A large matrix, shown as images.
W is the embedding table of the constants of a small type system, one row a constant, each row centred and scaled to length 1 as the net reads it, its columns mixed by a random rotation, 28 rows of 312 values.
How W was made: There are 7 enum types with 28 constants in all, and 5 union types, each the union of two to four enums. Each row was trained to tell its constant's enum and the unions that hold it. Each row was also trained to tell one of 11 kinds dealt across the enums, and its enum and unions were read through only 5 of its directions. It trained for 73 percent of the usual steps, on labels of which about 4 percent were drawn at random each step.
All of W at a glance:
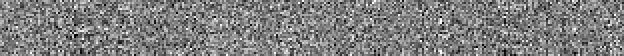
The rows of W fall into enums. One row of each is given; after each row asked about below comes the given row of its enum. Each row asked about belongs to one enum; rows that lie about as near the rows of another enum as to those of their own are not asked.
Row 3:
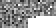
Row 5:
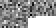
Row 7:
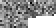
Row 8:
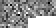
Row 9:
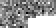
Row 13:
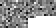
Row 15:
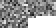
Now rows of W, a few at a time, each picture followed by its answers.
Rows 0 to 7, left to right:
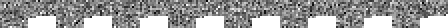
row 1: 15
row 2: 3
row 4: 3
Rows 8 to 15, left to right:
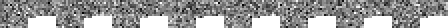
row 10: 9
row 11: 7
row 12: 15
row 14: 8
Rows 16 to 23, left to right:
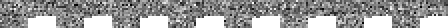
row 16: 3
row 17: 9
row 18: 5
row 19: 15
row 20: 7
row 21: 13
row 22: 15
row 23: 3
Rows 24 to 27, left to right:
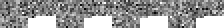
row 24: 7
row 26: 9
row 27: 7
